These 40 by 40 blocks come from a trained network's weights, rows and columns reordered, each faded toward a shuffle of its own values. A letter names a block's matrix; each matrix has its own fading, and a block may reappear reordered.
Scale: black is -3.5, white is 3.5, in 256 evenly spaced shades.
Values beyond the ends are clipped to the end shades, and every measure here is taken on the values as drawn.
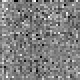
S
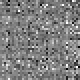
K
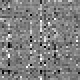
K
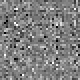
K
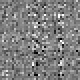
K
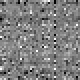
K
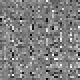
K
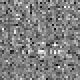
S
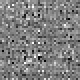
K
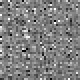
K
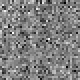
S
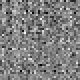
S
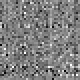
S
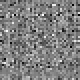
S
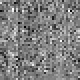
S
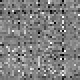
K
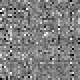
K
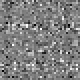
S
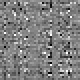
K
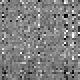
K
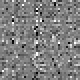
K
